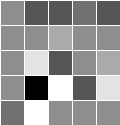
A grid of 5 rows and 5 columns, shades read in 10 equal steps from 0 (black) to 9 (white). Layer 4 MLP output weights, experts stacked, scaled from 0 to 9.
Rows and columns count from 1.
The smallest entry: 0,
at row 4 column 2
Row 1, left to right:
5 3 3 4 3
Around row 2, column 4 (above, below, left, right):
4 5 6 5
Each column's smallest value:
4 0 3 3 3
